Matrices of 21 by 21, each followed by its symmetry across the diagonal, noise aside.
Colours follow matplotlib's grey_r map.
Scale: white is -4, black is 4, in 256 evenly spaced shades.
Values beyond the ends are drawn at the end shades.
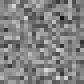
neither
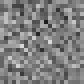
antisymmetric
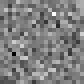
antisymmetric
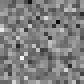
antisymmetric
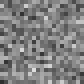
neither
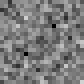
symmetric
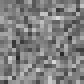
antisymmetric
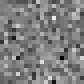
neither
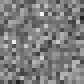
symmetric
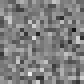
antisymmetric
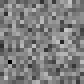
neither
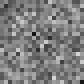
symmetric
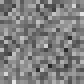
symmetric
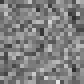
neither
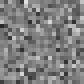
antisymmetric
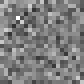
symmetric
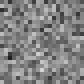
neither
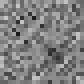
symmetric
